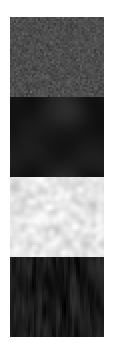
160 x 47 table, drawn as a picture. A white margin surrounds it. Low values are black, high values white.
It is made of 4 by 1 panels. Panel 1,1: low, fine-grained, faint in contrast. Panel 2,1: very low, smooth, faint in contrast. Panel 3,1: very high, blotchy, faint in contrast. Panel 4,1: very low, streaked downward, faint in contrast.
